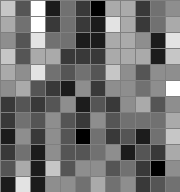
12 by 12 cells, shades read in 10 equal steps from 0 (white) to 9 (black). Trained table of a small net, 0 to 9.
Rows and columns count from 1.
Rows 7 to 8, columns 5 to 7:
4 8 6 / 6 7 4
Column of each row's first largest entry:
7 7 6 11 5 5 6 1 6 3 11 1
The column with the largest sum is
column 6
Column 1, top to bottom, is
2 3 4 2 3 4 7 7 8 7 6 8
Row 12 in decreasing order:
8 8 7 6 5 5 5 4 4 4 3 1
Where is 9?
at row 1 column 7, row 9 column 6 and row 11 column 11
